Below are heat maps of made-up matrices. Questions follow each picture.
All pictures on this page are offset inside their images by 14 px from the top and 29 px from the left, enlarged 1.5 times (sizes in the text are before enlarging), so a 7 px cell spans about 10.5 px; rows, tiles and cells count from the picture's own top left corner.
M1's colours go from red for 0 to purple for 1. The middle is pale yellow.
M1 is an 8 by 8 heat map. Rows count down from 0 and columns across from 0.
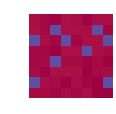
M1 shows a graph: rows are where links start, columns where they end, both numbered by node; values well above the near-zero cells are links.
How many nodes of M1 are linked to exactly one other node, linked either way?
2
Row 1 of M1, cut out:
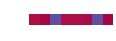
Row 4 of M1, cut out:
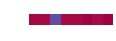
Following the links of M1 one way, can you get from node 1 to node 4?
no
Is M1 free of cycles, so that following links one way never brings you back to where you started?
yes
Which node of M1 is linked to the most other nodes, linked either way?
node 2
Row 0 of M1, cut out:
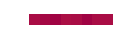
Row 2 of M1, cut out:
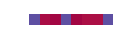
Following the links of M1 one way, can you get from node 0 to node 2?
no
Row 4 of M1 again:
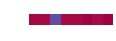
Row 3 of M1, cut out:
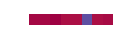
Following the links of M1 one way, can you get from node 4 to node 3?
yes
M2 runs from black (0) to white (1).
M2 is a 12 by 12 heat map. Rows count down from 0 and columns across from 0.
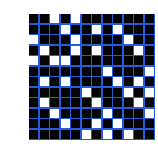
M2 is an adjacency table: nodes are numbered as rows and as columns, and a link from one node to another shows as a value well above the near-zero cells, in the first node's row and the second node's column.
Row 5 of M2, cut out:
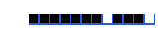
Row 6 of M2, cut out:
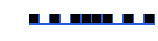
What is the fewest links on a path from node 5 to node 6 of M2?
6
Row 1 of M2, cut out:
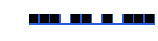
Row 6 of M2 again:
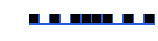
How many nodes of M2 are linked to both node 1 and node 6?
2
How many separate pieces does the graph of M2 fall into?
1
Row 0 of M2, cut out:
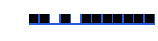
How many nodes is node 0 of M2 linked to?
2
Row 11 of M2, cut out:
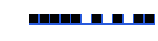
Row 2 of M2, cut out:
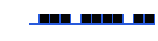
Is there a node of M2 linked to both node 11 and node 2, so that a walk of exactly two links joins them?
yes
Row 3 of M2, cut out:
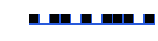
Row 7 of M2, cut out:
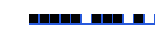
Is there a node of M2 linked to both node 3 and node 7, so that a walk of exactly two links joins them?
no
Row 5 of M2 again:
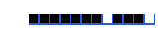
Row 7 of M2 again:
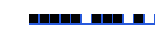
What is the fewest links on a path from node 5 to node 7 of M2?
1
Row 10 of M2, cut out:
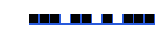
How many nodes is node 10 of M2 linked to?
3
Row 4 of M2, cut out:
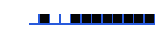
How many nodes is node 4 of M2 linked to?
3
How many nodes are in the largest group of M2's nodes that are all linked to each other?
3
